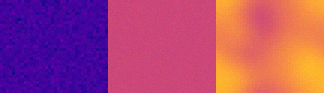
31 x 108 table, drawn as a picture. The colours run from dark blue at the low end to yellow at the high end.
The table splits into one row of 3 panels. Panel 1,1: very low, fine-grained, faint in contrast. Panel 1,2: middling, flat. Panel 1,3: high, smooth.
